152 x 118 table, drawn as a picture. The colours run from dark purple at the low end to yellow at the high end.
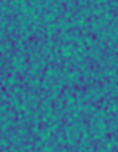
Stripes: none. Odd rows or columns: none. Slope: none. Grain: blotchy. Histogram: bell-shaped. Average level on the scale: 40%. Mirror symmetry: none.
